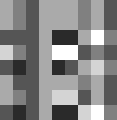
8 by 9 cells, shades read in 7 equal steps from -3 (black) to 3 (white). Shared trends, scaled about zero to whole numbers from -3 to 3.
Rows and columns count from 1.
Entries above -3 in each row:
9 9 9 9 9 9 9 9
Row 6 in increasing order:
-1 -1 -1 0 1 1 1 1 1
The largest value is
3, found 4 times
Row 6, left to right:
1 -1 -1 1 1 1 0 1 -1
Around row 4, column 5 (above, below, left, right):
-2 -2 1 3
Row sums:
3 3 -2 6 -3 2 4 -2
